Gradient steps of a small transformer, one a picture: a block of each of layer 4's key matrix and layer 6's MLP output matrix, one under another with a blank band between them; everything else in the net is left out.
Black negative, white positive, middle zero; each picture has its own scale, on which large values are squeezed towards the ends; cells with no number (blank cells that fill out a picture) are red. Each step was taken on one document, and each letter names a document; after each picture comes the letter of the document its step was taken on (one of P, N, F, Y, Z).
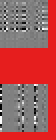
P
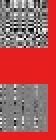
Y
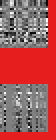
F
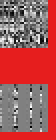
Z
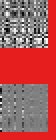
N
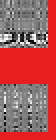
F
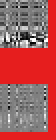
N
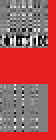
Y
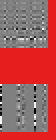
P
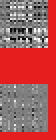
Y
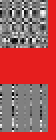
Z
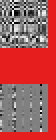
Z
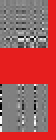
P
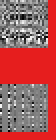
N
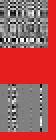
Z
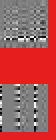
P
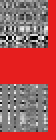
N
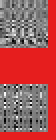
F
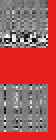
F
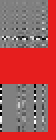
P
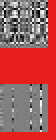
Z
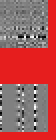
P
